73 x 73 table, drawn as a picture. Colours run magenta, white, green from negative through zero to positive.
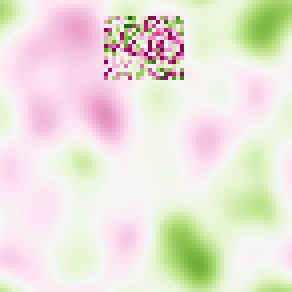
Mirror symmetry: none. Average level on the scale: 50%. Roughest part: top middle. Odd patch: rougher, in the top middle.
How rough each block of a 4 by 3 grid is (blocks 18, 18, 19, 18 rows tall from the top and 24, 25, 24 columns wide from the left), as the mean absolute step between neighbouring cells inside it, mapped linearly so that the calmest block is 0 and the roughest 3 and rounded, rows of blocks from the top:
030 | 010 | 000 | 000
